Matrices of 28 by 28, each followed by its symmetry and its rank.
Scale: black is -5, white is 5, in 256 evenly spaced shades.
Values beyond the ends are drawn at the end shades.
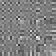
symmetric, rank three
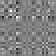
symmetric, rank two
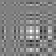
symmetric, rank one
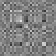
symmetric, rank three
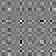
symmetric, rank two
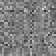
neither, rank five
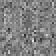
neither, rank five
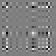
symmetric, rank one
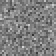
neither, full rank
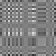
symmetric, rank one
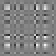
symmetric, rank one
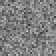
neither, full rank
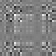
symmetric, rank two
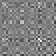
symmetric, rank three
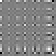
symmetric, rank two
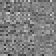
neither, rank five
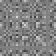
symmetric, rank three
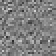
neither, rank five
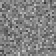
neither, full rank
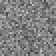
neither, full rank
